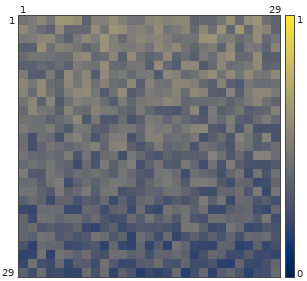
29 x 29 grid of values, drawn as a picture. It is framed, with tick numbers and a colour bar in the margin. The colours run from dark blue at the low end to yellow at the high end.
No regular stripes run through it. The grain is fine, like static. The field climbs toward the top. No row or column stands out. Overall the values sit about 40% of the way up the scale.
